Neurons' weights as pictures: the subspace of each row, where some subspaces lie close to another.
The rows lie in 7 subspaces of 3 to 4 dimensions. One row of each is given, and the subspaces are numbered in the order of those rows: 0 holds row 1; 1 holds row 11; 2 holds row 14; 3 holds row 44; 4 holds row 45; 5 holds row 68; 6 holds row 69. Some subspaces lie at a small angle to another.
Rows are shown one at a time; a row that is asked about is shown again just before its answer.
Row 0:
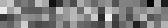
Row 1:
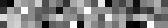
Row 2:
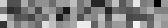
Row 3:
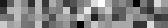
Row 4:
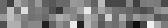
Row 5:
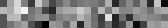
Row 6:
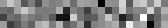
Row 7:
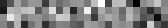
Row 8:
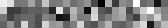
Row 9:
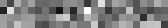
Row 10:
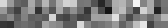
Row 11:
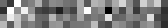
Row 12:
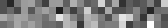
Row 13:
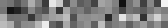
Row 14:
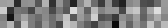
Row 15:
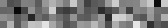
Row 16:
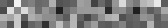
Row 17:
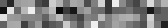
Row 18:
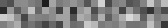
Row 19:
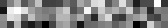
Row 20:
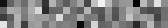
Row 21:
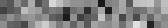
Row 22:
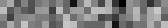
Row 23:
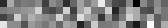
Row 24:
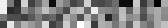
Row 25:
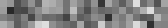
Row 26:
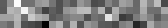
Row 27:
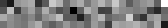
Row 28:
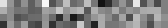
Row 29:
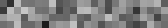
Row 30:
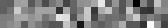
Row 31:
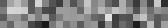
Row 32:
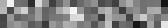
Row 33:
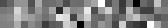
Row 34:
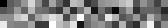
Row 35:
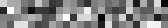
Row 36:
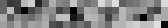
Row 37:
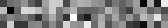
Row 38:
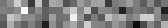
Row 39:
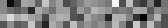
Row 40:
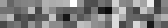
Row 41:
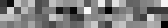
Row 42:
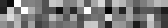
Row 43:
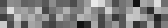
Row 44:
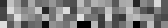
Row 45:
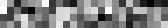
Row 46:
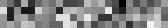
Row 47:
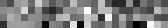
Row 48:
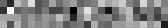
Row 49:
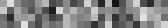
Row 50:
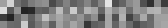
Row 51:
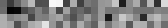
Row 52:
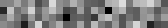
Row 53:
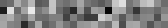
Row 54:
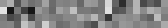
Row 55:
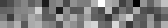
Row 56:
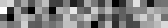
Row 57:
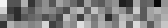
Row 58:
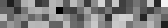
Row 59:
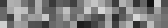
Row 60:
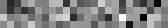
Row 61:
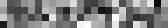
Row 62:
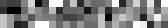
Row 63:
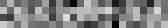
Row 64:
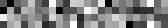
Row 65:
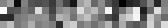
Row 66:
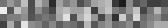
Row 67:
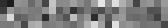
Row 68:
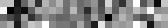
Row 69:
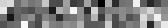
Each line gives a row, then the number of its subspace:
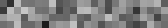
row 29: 0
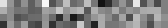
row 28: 3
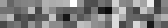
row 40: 2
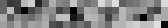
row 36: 1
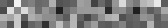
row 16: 0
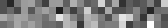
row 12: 5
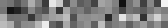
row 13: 4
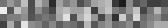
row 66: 0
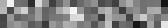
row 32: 1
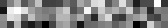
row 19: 6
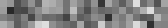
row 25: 5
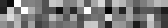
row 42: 1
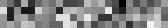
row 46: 6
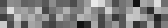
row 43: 3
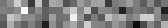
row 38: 1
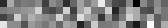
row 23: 3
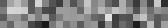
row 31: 5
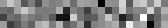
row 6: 4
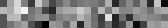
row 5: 0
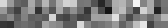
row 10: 2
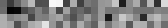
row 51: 4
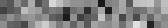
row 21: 4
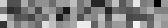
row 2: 3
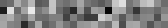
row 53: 5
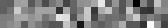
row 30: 6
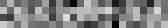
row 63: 2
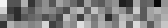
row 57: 3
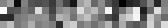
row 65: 3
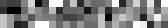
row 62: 4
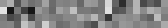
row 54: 5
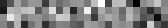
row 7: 6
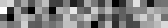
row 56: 6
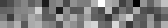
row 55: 3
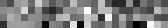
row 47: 0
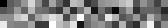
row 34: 3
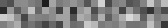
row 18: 4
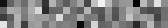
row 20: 3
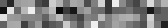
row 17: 5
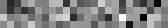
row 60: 4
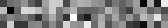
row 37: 1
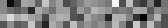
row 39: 4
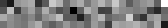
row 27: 1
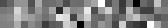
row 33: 6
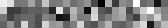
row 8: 6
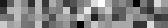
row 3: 2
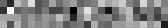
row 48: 1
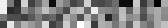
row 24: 3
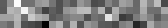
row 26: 0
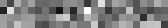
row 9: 1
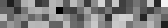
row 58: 5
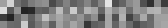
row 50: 4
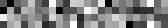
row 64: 0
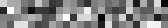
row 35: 1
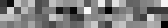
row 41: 1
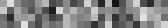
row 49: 6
